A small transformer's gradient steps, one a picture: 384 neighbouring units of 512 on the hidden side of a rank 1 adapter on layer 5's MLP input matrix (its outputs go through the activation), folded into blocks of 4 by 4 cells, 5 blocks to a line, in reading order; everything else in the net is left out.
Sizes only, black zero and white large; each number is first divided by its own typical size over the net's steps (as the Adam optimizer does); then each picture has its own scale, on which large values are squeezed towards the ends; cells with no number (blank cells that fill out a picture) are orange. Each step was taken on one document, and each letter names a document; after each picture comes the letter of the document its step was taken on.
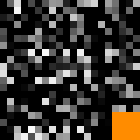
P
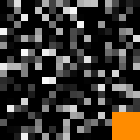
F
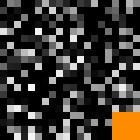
P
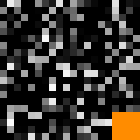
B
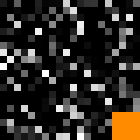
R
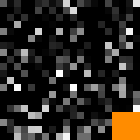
R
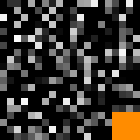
F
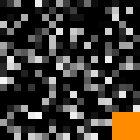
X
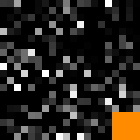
R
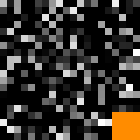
B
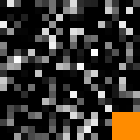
X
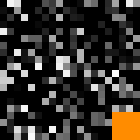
B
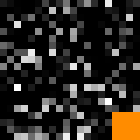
R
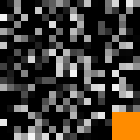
P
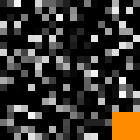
X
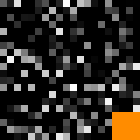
R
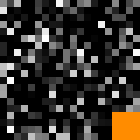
B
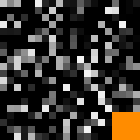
X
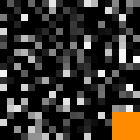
F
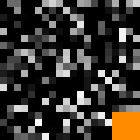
F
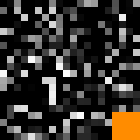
B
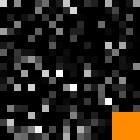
R
